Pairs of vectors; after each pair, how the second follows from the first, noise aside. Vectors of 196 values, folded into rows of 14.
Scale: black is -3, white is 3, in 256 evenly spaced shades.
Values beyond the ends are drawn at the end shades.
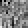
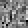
wrapped around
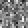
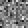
sign-scrambled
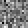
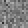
shrunk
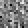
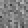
shrunk
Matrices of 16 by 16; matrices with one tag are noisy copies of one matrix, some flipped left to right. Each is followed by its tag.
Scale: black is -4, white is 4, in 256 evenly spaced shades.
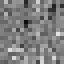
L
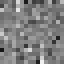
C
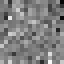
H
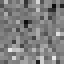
L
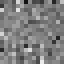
C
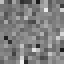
C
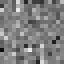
C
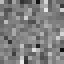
C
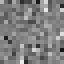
C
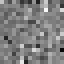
C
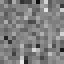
C
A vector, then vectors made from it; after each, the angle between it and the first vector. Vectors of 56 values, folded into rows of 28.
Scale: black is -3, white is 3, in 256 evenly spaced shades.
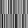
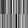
partly aligned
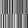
nearly opposite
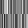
nearly parallel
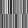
nearly parallel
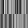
orthogonal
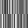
nearly opposite
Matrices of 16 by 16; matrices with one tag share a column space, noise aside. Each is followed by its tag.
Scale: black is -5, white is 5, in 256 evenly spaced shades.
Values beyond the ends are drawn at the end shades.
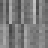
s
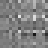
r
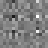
r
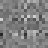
r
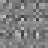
r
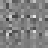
r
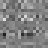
r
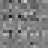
r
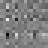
r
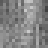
s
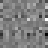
r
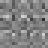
r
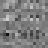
r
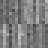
s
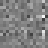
r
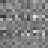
r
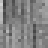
s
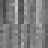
s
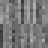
s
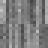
s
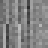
s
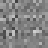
r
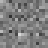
r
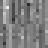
s
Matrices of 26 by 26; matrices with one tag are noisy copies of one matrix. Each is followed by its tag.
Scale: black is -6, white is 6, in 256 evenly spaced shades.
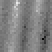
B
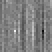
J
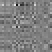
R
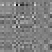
R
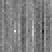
J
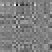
R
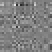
R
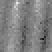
B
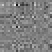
R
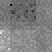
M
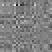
R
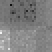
M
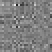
R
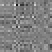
R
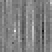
J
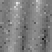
B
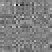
R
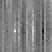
J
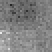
M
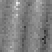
B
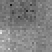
M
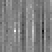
J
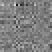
R
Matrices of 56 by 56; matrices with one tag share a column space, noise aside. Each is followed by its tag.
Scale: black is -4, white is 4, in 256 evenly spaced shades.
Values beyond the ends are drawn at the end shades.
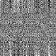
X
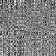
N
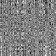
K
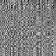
N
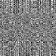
X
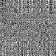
X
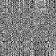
X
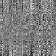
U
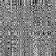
N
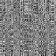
U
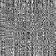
K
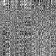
N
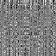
N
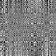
X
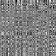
N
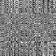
X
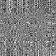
X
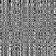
K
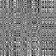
X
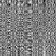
K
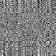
X
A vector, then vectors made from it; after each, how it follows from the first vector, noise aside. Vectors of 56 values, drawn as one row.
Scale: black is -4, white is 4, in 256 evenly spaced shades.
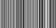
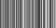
sign-scrambled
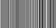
partly zeroed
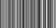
sign-scrambled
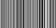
copied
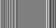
partly zeroed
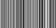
copied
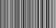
sign-scrambled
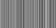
shrunk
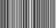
wrapped around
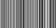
copied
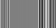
partly zeroed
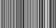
copied
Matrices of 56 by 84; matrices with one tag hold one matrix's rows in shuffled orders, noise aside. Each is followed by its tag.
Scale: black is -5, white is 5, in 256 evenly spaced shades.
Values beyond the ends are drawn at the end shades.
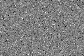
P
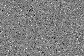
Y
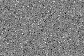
P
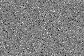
P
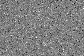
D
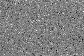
D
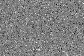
D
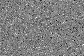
D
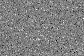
D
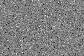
P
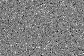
D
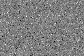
Y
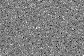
D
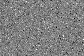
D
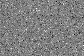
D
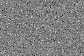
Y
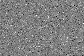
D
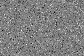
Y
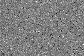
D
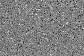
D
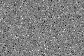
P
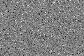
P
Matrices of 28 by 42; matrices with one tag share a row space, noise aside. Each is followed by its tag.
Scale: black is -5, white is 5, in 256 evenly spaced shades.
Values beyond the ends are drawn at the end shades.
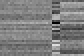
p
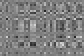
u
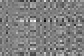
u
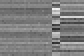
p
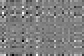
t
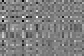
t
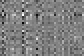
t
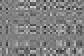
u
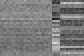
p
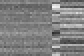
p
